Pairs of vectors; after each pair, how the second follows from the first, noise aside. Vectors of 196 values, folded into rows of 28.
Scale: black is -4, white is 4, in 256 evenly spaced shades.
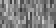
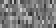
sign-scrambled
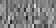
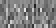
negated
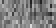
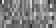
negated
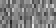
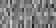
negated
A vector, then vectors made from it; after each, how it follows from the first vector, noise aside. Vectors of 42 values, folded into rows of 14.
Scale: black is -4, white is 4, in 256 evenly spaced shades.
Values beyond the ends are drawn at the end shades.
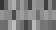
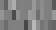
partly zeroed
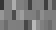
partly zeroed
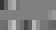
partly zeroed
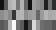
scaled up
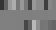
partly zeroed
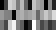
scaled up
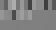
partly zeroed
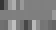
partly zeroed
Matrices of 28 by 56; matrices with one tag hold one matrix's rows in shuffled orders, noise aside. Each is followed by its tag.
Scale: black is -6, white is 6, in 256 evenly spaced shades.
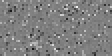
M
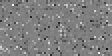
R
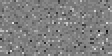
R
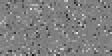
M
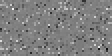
R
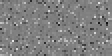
R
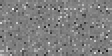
R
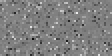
M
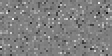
R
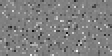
M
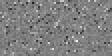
M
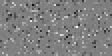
M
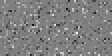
M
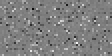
M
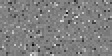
M
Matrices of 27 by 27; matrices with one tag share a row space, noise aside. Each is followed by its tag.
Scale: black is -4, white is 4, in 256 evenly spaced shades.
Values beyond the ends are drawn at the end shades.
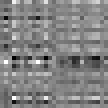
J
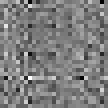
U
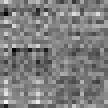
J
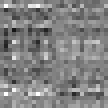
J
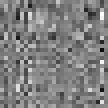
U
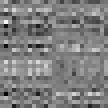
J
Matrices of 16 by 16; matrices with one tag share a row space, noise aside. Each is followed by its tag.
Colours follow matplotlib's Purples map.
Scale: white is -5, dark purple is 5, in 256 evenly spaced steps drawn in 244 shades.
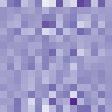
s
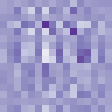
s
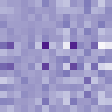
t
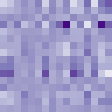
t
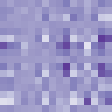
t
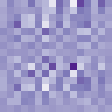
s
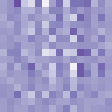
s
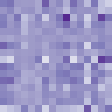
t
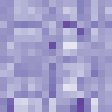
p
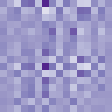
s
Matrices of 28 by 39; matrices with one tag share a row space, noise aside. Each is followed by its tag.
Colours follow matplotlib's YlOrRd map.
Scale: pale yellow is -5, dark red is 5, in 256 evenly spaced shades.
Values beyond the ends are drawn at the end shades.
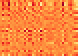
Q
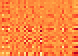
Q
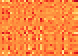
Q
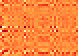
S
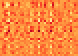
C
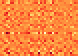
C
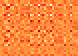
C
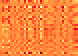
Q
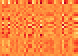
Q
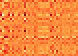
S
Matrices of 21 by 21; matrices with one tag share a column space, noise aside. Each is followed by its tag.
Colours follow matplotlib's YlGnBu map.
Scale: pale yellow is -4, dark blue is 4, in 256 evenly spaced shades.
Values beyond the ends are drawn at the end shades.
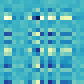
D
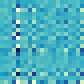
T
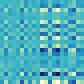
T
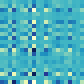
T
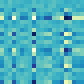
D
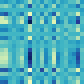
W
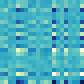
T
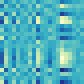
W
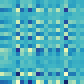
T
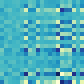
T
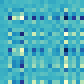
D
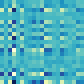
T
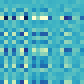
D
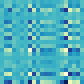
T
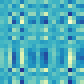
W
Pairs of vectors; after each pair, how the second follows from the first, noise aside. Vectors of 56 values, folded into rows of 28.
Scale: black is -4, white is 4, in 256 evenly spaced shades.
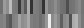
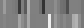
partly zeroed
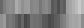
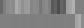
partly zeroed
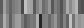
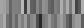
sign-scrambled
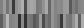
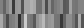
sign-scrambled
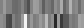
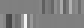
partly zeroed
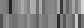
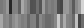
sign-scrambled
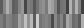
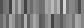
wrapped around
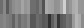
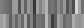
shuffled
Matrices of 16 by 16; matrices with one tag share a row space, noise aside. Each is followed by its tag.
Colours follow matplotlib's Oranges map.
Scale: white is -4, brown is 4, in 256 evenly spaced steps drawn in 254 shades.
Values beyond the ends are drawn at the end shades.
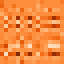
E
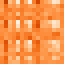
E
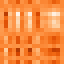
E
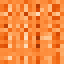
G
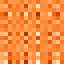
G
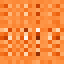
G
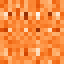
G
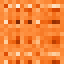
E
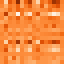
E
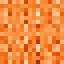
G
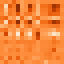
E
